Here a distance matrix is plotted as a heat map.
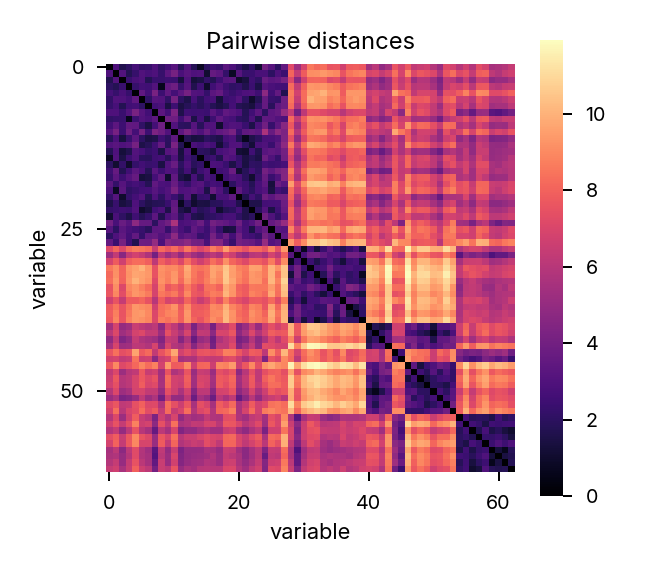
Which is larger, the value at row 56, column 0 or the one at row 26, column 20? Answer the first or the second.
the first
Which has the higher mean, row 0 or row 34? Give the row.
34
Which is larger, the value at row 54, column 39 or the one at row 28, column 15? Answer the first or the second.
the second
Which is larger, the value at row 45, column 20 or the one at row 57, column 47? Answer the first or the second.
the second
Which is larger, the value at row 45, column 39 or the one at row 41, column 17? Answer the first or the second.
the first
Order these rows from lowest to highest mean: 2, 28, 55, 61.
2, 61, 55, 28
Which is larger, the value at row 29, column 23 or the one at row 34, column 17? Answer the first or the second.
the second
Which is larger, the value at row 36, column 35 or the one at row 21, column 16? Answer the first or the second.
the first
